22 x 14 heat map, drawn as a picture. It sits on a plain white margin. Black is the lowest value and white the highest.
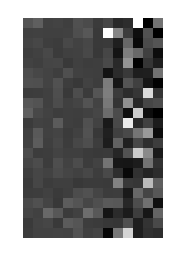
Calmest part: top left. Seam: vertical, 60% of the way across, the left part calmer. Stripes: none. Mirror symmetry: none. Histogram: skewed, a long tail of high values. Slope: none.
